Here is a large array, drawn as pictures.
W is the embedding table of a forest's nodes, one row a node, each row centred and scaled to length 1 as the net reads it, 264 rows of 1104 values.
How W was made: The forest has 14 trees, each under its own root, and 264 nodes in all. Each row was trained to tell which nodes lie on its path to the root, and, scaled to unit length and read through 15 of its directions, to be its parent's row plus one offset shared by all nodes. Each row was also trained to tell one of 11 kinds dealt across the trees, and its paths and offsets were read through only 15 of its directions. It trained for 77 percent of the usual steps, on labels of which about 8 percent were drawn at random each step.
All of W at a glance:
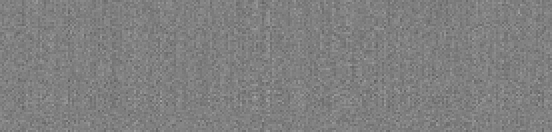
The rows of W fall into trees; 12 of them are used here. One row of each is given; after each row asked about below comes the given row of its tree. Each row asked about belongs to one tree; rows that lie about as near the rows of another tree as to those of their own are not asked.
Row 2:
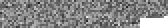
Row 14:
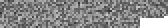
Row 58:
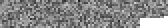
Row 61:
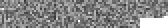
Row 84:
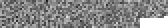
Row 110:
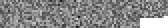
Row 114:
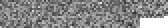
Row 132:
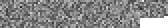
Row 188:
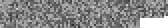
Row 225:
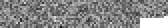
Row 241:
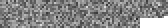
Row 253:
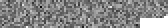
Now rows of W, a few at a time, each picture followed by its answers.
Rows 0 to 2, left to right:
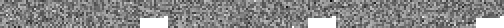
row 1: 84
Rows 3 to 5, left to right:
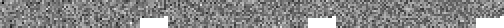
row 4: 241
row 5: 188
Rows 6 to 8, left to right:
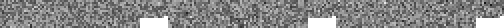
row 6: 84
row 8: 253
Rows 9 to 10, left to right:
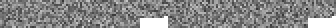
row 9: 132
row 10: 253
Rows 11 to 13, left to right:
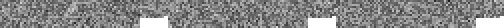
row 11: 2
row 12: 241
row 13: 58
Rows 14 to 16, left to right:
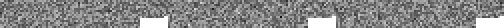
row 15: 2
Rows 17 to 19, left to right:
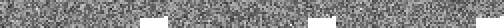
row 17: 61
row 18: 241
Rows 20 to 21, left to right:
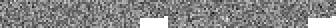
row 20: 132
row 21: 225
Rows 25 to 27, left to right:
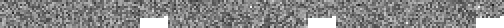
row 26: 188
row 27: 225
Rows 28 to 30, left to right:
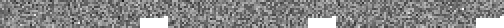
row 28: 114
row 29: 84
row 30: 188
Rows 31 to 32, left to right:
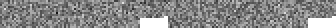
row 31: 253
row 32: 132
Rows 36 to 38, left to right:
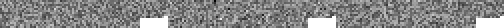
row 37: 84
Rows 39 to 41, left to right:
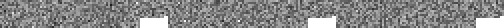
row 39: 188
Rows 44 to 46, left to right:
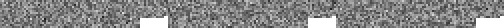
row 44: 253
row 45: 225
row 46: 132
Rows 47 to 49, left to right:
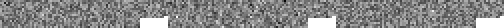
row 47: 132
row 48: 2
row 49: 114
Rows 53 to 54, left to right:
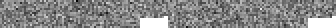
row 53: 132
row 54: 61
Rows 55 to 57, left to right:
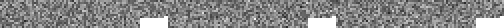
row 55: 132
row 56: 225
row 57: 58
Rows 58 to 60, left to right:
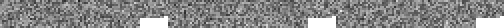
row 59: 114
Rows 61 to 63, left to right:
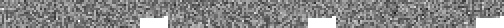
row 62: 241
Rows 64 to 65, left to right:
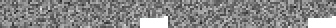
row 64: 114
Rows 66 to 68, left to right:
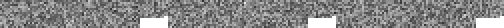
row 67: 225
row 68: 84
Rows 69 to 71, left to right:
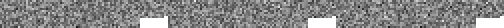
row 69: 132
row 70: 110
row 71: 84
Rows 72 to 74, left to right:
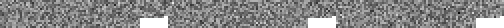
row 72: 61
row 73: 84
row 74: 84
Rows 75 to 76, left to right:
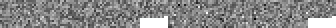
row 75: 84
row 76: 110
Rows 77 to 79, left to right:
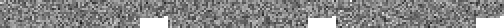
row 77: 241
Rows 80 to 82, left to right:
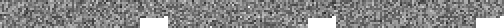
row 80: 132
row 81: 61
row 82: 114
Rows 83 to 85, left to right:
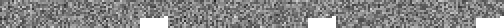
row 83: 253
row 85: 225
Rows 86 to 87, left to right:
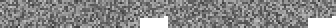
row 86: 188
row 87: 132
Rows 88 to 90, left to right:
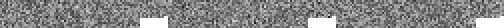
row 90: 58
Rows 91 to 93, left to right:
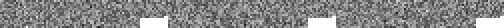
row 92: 2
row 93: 241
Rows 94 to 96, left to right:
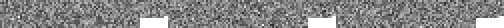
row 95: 253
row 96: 110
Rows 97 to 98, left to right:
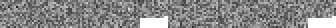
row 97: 84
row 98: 114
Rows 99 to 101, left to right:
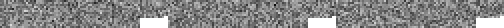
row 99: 84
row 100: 132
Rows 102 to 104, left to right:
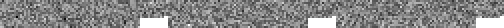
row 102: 84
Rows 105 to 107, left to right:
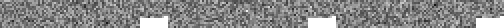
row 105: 225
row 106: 114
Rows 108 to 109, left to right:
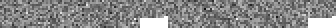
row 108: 114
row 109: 253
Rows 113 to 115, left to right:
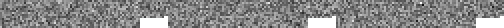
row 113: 132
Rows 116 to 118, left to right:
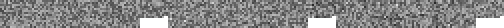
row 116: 84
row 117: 253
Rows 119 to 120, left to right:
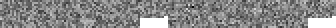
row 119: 225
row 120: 84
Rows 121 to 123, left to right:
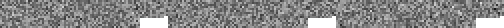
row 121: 58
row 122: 58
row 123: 84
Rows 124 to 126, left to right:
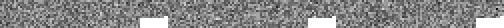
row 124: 84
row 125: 58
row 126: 253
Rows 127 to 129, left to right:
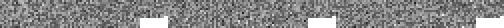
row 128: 110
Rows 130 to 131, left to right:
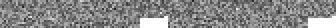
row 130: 241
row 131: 114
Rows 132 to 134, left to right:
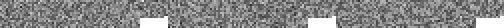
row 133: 253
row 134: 14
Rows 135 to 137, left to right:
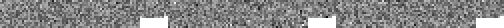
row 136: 253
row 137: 253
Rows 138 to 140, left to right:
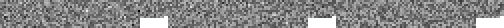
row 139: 253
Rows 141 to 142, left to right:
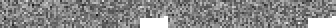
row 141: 253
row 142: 225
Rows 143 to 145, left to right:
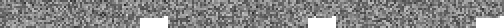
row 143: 58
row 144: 132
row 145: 114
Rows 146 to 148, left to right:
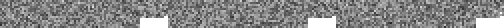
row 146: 225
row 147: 84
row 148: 253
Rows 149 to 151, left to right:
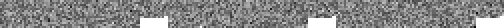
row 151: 253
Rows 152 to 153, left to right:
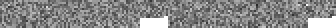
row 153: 132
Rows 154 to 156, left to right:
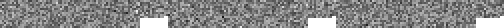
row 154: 188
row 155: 58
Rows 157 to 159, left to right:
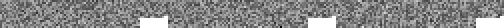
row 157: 225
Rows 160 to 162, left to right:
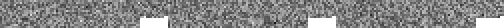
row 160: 225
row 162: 132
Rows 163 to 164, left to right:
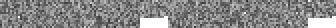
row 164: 132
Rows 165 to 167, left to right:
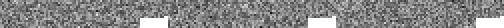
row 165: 132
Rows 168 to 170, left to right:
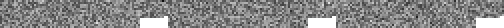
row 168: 58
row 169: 58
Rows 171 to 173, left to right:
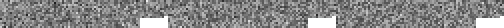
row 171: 61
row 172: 225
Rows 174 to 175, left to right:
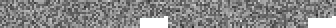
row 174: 84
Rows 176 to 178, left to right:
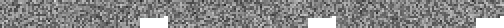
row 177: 58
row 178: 132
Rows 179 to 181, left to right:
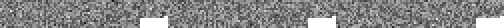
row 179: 188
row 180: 84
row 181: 188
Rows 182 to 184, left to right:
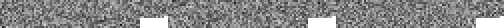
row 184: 58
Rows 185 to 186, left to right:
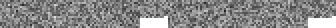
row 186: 225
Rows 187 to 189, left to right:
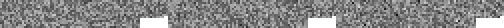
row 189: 61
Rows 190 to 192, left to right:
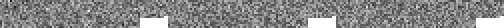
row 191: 61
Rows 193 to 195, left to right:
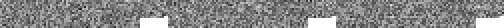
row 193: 84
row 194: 84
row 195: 2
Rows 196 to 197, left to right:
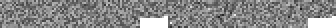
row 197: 110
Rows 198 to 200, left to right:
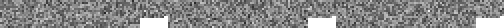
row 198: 188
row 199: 225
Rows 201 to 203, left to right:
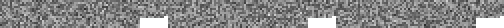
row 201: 225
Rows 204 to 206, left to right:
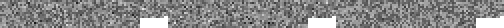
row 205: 188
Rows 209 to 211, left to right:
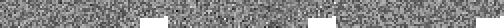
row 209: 188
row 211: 14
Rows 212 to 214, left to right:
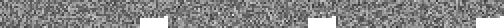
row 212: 188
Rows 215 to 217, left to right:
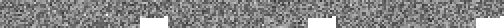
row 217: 61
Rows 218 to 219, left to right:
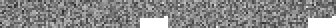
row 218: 114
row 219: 253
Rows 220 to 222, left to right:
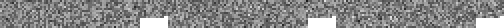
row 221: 188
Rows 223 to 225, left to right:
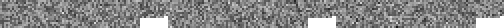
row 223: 58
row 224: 84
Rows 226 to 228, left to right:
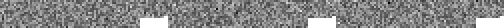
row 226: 61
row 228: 253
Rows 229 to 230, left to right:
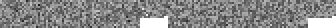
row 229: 225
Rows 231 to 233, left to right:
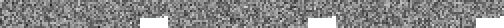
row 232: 225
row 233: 132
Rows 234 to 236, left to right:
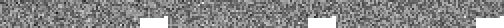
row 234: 58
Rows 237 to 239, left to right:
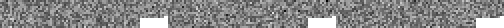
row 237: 2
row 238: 14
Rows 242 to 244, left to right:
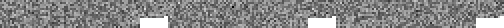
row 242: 132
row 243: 132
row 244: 225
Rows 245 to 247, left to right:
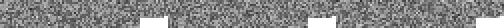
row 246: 225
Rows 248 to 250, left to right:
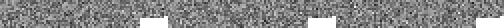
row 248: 58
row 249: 225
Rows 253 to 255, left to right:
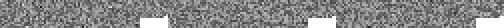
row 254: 132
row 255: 61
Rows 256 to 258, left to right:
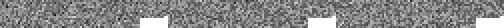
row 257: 253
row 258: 2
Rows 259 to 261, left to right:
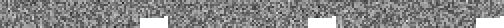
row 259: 241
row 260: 225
